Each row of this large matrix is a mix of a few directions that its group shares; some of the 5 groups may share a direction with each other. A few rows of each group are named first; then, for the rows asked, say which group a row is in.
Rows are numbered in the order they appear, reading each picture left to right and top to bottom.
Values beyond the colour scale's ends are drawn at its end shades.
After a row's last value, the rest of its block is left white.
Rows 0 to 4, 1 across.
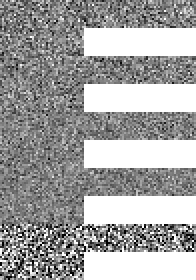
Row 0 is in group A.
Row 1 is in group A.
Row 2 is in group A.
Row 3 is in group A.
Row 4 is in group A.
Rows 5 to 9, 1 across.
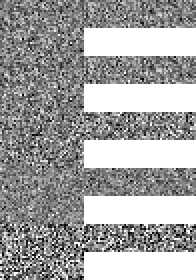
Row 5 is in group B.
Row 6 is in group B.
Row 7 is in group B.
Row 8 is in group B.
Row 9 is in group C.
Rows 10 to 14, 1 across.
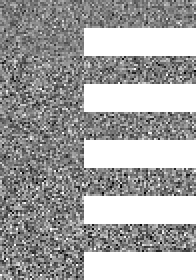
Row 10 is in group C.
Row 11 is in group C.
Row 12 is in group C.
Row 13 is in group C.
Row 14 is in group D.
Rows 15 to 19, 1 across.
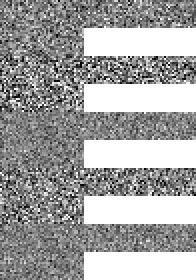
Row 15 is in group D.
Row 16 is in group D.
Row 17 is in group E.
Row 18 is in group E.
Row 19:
E
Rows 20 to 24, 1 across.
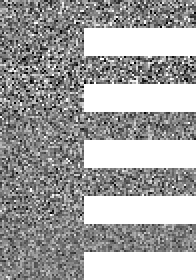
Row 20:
B
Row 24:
A
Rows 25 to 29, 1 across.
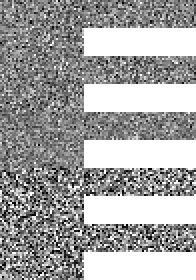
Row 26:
B
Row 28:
C
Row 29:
D
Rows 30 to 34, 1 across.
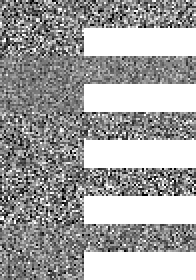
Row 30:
C
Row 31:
B
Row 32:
A
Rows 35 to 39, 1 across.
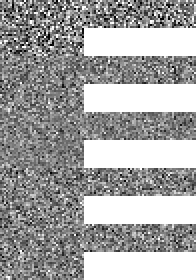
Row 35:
D
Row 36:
A
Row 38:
D
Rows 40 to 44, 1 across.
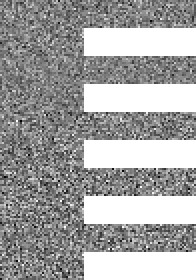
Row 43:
B
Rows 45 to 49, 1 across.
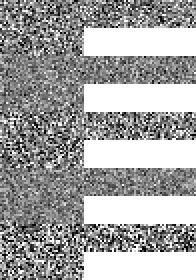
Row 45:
D
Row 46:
E
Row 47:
B
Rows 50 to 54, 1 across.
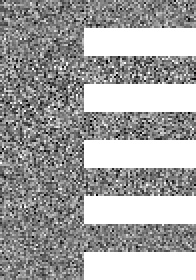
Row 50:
B
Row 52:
D
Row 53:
B
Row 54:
A
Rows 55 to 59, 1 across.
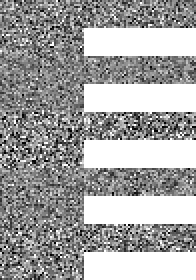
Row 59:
D
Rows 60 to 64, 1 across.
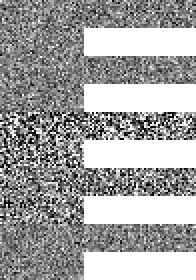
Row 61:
B
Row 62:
A
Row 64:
C
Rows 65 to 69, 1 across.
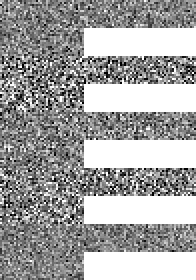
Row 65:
E
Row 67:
E
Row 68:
E
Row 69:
A
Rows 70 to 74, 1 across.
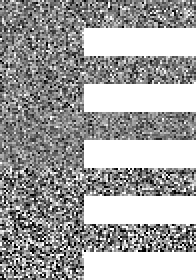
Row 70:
A
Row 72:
D
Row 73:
D
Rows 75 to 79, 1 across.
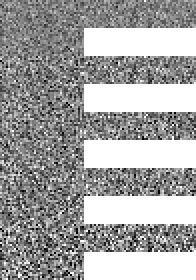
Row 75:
E
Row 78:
B
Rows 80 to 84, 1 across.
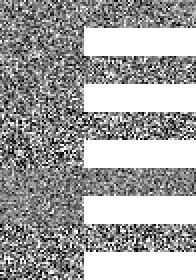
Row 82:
A
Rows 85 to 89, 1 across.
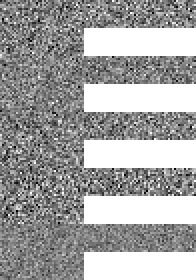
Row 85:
B
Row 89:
A
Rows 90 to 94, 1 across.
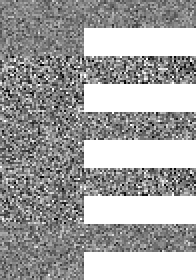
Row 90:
C
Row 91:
A
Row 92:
B
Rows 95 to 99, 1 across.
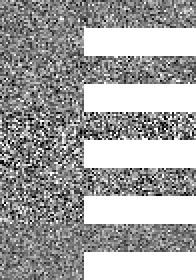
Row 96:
D
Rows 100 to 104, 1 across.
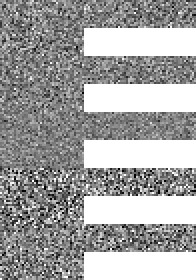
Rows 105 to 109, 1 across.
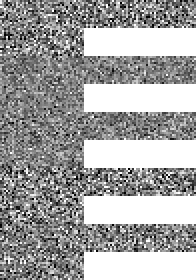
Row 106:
C
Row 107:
A
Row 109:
E
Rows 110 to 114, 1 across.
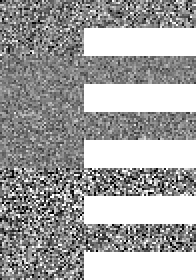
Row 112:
C
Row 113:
D
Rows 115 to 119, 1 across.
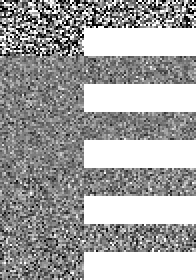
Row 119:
E
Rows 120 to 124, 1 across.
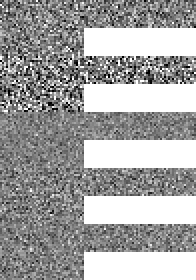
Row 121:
E
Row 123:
D
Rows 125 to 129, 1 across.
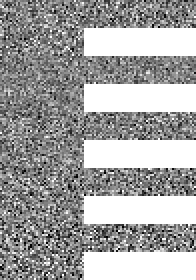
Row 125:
E
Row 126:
E
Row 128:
C
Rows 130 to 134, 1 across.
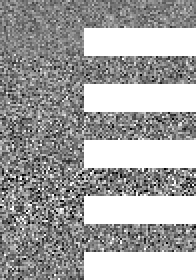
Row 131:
B
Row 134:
C
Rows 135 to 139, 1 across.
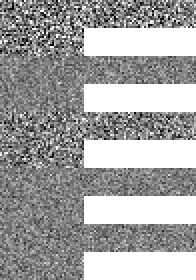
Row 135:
D
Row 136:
A
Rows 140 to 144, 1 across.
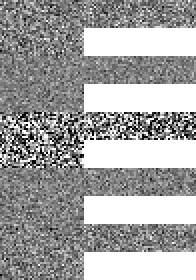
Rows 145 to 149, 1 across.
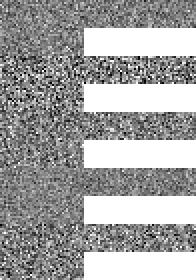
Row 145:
E
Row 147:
A
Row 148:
B
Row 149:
B
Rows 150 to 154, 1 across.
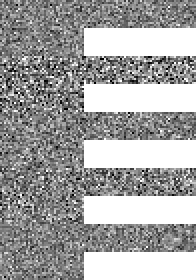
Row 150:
D
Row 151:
C
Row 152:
D
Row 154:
C
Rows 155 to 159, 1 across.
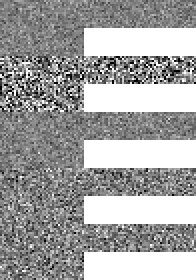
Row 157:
D
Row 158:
A
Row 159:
D
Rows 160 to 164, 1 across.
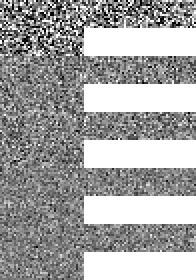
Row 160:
D
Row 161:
A
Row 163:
E
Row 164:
B
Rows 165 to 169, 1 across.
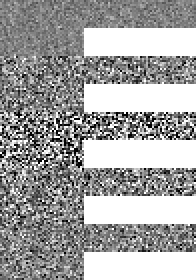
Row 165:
A
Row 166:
C
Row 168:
C
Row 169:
C
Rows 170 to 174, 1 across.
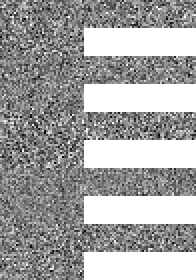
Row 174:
D
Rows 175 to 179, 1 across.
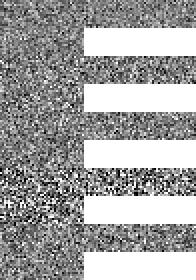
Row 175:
B
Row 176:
E
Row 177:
B
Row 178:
E
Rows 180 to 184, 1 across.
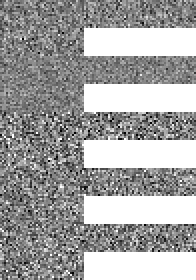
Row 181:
B
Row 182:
A
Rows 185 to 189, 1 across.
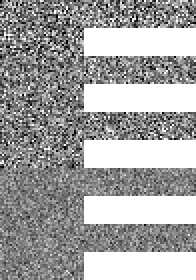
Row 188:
B
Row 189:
E
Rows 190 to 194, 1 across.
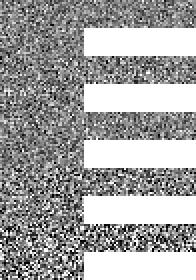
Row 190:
A
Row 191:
E
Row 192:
B
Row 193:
D
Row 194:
E
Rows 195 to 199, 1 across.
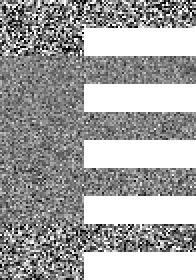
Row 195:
C
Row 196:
A
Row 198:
C
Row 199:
D
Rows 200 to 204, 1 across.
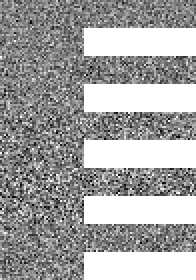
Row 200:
D
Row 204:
B
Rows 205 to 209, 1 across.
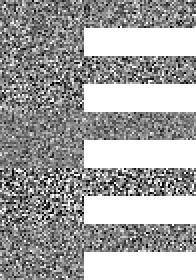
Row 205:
C
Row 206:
D
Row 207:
D
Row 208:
D
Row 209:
C
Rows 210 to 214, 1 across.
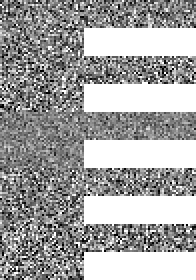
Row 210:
E
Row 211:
A
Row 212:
E
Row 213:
B
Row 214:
C
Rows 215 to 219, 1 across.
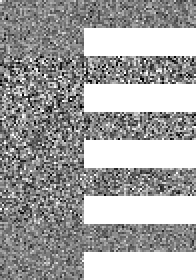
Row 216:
B
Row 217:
C
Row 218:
D
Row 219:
D
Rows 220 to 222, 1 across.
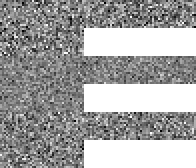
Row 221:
D
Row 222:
D
